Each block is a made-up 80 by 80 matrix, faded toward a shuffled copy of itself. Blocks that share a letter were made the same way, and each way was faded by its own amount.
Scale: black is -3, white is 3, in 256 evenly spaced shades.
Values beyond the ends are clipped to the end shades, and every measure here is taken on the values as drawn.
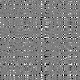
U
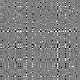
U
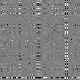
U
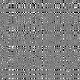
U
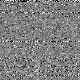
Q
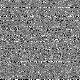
Q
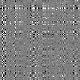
U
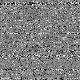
Q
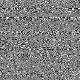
Q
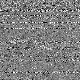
Q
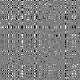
U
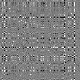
U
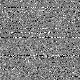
Q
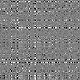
U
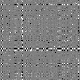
U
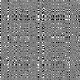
U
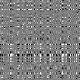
U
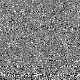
Q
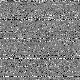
Q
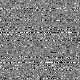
Q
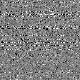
Q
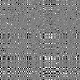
U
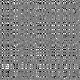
U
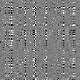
U
